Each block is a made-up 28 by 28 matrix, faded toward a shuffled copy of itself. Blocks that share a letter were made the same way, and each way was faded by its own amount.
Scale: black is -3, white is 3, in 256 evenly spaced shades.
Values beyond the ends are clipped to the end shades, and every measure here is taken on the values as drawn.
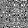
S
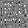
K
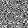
S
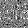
S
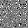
K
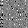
K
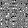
K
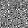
S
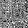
S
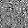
S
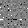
K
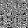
S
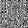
S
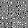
K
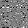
K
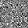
S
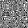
S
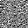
S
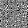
S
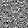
S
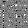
K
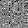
K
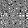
K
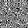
S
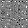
K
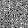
S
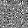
S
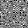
S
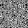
S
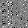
K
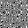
K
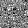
S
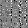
K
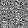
S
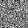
S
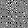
K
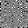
K
